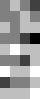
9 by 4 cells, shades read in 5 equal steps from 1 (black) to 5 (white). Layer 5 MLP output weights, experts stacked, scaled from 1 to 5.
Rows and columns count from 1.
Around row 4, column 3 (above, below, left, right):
4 4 3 1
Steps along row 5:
up down same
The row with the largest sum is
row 7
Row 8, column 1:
2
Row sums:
12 13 15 9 17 12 18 12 17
